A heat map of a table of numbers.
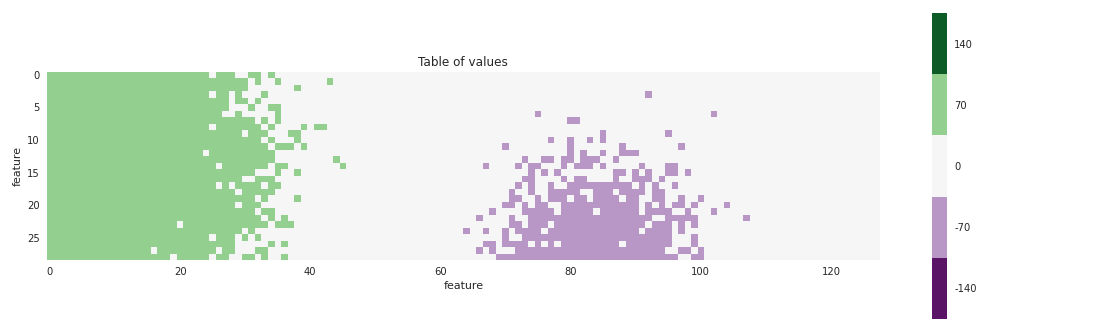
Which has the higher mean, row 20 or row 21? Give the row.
21
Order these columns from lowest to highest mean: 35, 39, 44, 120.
120, 44, 39, 35
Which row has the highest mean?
8
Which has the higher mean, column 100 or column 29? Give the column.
29
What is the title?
Table of values
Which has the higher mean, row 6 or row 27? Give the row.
6
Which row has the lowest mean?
28
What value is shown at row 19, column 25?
70
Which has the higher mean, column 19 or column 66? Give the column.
19
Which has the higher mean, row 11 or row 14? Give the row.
11
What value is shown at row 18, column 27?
70
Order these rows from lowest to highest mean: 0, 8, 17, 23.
23, 17, 0, 8
